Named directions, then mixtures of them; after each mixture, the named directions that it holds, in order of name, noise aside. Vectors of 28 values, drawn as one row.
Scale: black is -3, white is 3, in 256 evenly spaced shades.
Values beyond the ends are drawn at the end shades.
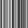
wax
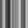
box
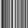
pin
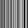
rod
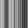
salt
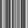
box, wax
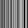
rod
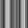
box, salt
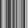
box, pin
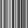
wax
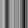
box, salt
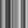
box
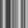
box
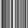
pin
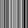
rod, salt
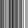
rod, salt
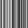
wax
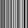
rod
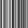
wax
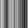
salt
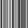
wax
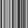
wax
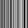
rod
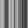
salt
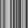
box, pin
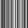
pin, rod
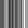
rod, salt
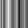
box, wax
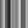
box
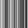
rod, salt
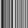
pin, salt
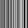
rod
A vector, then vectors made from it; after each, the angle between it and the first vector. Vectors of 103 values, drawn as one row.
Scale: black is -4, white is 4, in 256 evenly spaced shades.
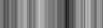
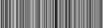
orthogonal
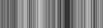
nearly parallel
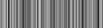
orthogonal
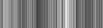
nearly opposite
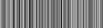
orthogonal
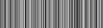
orthogonal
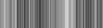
nearly opposite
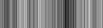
nearly parallel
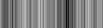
nearly parallel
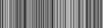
partly opposed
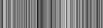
partly opposed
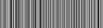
orthogonal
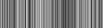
partly aligned
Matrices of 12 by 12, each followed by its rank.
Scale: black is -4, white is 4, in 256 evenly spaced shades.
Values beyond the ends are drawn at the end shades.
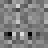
two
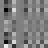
one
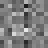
two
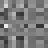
two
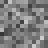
full rank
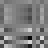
one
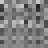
two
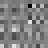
two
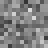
full rank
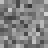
full rank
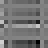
one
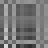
one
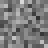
full rank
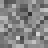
full rank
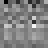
two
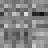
two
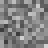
full rank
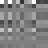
one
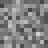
full rank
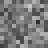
full rank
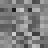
two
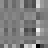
one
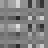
one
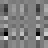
one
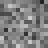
full rank
